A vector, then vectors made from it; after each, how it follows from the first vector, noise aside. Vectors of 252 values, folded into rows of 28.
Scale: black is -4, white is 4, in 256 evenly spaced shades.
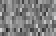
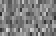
negated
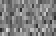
negated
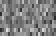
negated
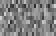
reversed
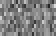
reversed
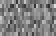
reversed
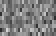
negated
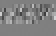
partly zeroed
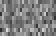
negated
